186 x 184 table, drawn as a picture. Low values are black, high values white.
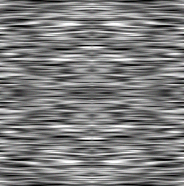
Grain: streaks across. Mirror symmetry: left to right and top to bottom. Slope: none.
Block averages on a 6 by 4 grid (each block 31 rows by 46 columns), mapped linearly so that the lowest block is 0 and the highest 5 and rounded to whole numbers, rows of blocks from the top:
0550 / 2552 / 2222 / 2222 / 2552 / 0550
